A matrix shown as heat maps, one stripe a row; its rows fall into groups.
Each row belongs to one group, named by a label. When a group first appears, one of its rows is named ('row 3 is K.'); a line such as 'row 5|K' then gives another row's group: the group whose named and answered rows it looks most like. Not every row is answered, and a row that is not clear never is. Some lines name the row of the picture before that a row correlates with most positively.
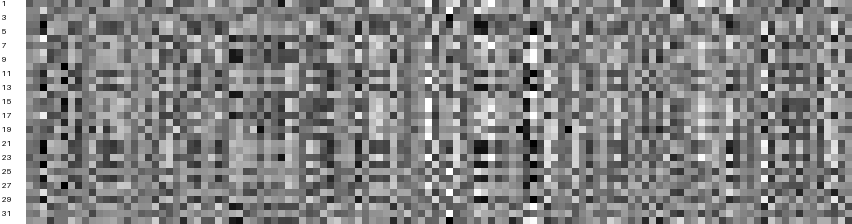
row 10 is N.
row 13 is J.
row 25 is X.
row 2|X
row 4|J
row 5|J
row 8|X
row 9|X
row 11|J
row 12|N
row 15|N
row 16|N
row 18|N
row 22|J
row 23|N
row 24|J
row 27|N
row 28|X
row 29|J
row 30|X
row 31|X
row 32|X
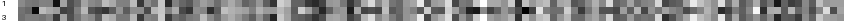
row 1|N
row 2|J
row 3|N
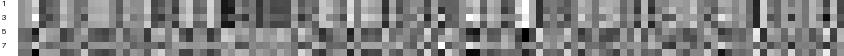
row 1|X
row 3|X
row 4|X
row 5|J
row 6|J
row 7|X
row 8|J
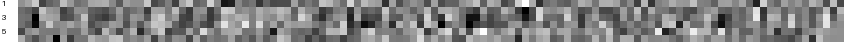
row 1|X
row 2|J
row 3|J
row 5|N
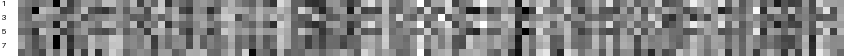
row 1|N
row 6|N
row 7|N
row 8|N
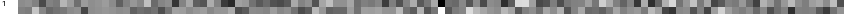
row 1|X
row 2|X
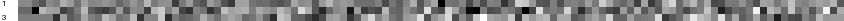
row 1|X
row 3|N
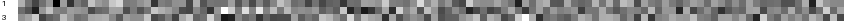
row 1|N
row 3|X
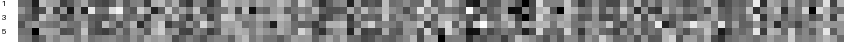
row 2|N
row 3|J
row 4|N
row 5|J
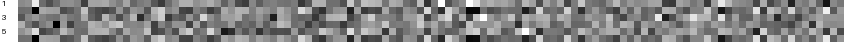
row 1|X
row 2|J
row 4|N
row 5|X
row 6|J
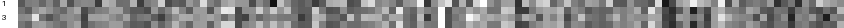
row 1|N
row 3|X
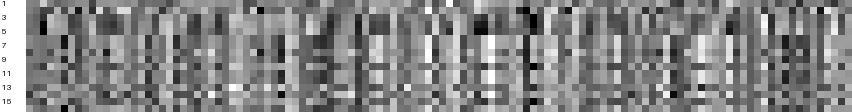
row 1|X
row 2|N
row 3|J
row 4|J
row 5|J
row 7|N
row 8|N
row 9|N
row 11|N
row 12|N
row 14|N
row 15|J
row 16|N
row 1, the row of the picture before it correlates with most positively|3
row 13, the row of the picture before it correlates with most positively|2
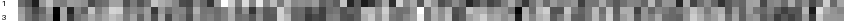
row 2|N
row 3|N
